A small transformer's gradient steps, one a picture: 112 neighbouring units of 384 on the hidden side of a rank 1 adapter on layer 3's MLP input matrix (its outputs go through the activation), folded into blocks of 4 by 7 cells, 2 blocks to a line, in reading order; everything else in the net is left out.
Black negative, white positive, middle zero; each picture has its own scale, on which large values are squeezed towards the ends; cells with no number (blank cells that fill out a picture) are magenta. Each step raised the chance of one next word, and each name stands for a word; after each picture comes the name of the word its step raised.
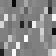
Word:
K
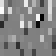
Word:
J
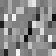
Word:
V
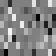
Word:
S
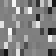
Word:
S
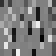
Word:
S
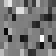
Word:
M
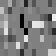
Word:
K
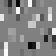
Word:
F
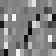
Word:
V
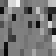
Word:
F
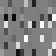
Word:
V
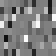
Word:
K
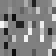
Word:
V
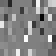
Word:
J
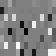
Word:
K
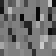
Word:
S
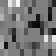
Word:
F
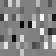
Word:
J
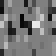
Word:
K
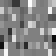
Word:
F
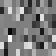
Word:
M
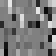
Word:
F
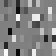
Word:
S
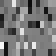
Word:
F
